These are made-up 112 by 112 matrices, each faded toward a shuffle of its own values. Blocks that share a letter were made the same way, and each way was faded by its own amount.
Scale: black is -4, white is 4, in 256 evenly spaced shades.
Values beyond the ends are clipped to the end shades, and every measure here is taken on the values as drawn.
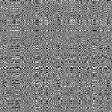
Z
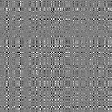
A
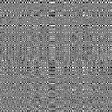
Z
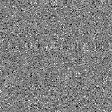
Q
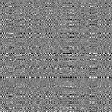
Z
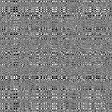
Z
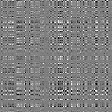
A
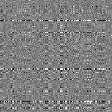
Z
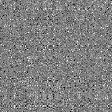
Q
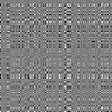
A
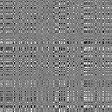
A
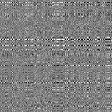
Z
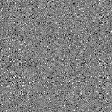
Q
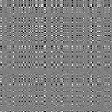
A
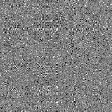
Q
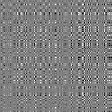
A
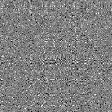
Q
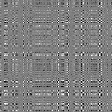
A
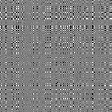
A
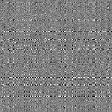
Z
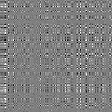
A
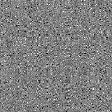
Q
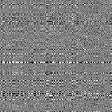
Z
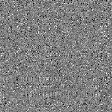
Q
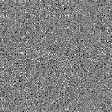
Q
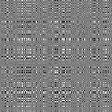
A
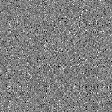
Q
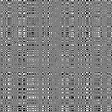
A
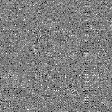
Q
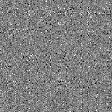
Q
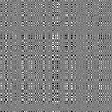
A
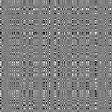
A
